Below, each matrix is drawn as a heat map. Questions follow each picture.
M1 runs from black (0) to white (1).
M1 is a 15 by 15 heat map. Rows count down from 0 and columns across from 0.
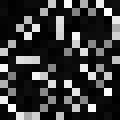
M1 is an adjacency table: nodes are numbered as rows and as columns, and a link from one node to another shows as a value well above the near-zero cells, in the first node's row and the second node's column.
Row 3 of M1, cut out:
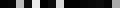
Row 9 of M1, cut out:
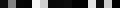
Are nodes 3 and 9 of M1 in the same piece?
yes
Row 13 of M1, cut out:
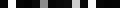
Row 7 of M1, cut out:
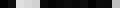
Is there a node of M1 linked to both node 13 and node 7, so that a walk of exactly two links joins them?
no
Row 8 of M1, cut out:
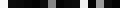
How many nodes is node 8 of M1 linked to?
4
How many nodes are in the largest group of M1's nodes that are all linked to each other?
5
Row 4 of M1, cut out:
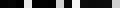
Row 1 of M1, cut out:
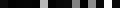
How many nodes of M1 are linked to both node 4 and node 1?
1
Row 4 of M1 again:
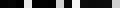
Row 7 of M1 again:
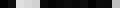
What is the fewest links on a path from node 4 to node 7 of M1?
1
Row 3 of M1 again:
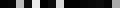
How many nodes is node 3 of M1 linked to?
4
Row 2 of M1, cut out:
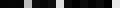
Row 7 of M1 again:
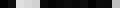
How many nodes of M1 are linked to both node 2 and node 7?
2
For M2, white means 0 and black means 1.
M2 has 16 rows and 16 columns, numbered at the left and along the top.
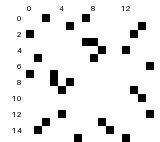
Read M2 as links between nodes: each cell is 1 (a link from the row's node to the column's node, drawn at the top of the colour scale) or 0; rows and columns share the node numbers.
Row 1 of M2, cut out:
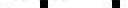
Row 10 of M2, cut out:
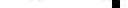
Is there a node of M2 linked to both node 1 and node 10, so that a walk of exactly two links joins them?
yes
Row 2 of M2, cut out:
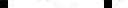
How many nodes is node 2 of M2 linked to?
2
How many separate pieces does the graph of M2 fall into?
2
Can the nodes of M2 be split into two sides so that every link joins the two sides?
yes
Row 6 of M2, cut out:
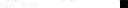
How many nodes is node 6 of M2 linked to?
1
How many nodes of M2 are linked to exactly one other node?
2
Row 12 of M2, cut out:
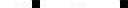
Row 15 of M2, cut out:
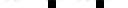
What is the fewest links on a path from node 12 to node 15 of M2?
1
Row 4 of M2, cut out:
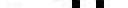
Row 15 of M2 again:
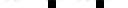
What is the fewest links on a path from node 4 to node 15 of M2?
2
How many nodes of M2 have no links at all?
1
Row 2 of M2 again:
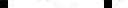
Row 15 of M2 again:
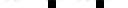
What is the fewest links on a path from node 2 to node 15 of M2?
5
